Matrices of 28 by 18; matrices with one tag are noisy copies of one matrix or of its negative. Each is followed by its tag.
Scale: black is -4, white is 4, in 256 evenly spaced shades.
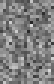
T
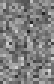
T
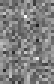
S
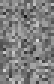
S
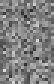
S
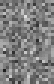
S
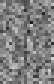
T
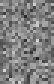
S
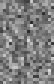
T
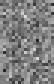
S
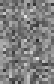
S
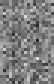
S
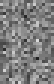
S
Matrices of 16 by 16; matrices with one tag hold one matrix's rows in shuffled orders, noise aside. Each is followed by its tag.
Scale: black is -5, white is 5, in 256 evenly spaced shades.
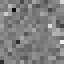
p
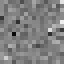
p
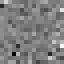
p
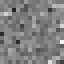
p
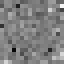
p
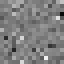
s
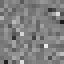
s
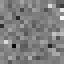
p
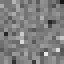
s
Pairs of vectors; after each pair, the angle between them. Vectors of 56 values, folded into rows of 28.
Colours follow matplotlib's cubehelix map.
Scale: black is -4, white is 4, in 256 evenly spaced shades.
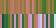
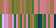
nearly opposite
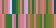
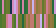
nearly opposite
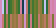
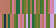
partly aligned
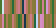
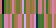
nearly opposite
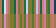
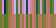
nearly opposite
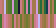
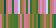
nearly opposite
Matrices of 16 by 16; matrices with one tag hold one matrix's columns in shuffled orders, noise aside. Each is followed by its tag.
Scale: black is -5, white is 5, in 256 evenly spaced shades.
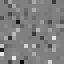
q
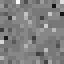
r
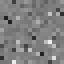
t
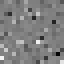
t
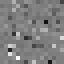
q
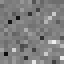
t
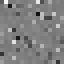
r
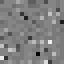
t
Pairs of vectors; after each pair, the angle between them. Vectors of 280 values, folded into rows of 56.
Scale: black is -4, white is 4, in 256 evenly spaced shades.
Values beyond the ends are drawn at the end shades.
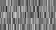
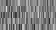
nearly opposite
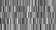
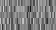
nearly opposite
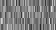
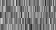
nearly parallel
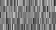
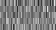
nearly opposite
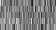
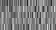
orthogonal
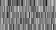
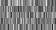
nearly opposite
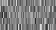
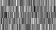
partly aligned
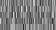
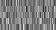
partly opposed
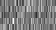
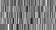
partly opposed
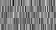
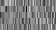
orthogonal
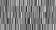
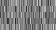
nearly parallel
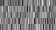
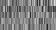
orthogonal
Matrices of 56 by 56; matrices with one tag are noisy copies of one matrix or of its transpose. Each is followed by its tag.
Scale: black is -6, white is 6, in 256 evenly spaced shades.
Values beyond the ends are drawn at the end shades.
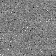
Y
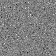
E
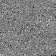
Y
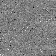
Y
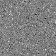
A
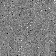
Y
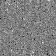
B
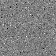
E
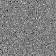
E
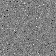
E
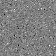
A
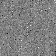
Y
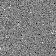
B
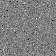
E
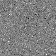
A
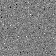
E
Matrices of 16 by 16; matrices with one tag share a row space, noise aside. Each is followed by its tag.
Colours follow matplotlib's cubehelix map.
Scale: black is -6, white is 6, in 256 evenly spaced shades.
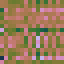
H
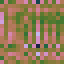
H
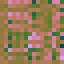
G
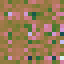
G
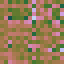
G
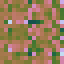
G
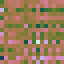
H
